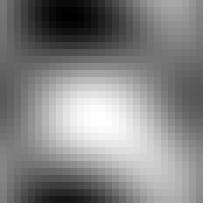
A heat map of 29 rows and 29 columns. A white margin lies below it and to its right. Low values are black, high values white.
Stripes: none. Roughest part: bottom middle. Histogram: bell-shaped. Lone odd cells: none. Ninth with the highest average: centre.
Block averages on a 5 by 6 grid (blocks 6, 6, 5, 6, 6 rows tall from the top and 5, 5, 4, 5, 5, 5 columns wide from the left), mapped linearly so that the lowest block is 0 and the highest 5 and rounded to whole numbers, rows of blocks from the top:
200133 / 222322 / 245532 / 345543 / 212343
